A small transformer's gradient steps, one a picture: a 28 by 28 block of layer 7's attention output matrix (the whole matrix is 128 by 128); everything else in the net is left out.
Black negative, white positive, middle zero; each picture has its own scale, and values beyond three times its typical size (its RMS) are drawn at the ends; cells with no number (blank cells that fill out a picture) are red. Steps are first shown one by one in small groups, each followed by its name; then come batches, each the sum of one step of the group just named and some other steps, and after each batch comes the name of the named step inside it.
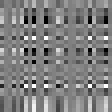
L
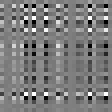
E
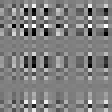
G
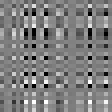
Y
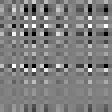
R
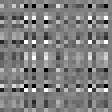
E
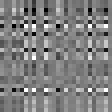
L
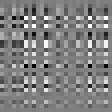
R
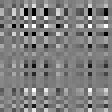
G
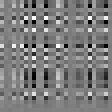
E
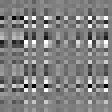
E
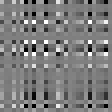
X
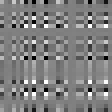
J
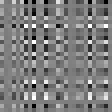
J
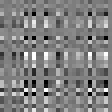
X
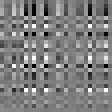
X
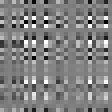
J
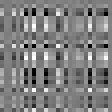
X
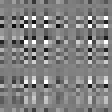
J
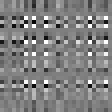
J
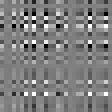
J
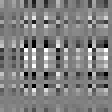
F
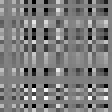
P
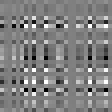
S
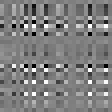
S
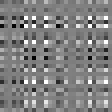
S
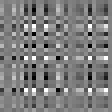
F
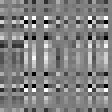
F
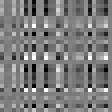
P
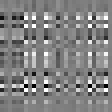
F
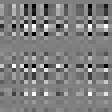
S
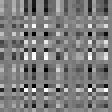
P
